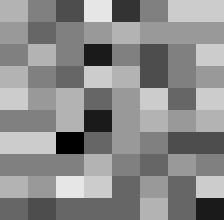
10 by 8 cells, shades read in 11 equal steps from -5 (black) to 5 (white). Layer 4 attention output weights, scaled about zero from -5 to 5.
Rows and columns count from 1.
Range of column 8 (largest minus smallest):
7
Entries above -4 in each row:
8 8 7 8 8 7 7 8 8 7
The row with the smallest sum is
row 10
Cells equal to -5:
1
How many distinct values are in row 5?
4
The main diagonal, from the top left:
2 -1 0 3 1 2 -2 0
